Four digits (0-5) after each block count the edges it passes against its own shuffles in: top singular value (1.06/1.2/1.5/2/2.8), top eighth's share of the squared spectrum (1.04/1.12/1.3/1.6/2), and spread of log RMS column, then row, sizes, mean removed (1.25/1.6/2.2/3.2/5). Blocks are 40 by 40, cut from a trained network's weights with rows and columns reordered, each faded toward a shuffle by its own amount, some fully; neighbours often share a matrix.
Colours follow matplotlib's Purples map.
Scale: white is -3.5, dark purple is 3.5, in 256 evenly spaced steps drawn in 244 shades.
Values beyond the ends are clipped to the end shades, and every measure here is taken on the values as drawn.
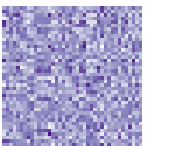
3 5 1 2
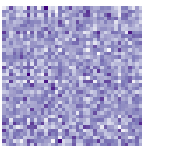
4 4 1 2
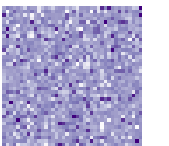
1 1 0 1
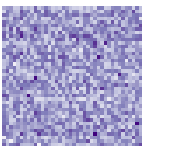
1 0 0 0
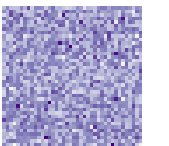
0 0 0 0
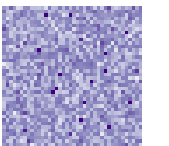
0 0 0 0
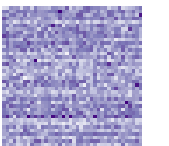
3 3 0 1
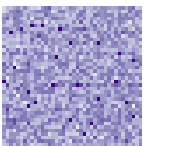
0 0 0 0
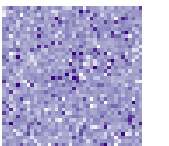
0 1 0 0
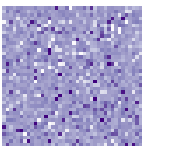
0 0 0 0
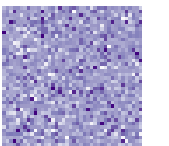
1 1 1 0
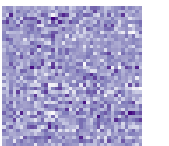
2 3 0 2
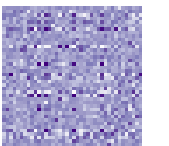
4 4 1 3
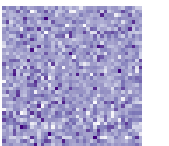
2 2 0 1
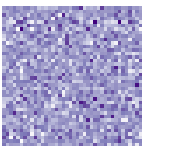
2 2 0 1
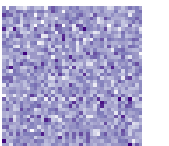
2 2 0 1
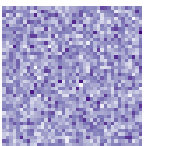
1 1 0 0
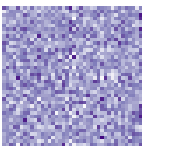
3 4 1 0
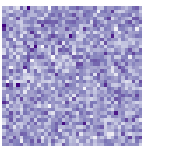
0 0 0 0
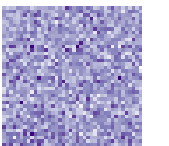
2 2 0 1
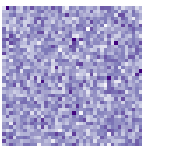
0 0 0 0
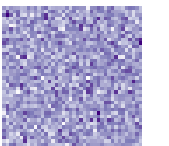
0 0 0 1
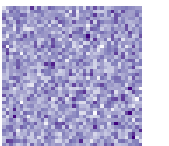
1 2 0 0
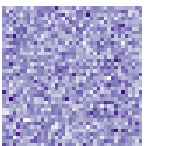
0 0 0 0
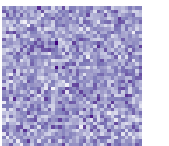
1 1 0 0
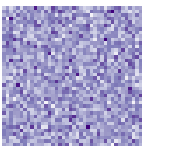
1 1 0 0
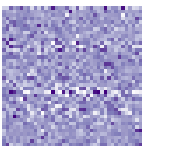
3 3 0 2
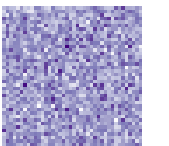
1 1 0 0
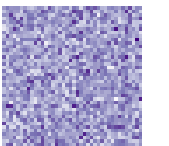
1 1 0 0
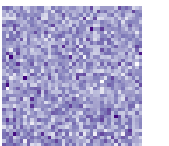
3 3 0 1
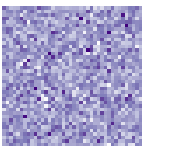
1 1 0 0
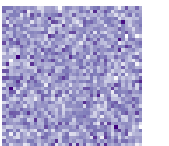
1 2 0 0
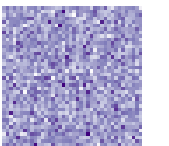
1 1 0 0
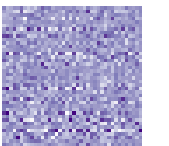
3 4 0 3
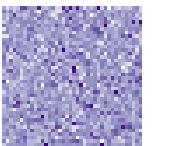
1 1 0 0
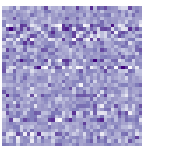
3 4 0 3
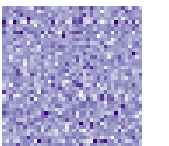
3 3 0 2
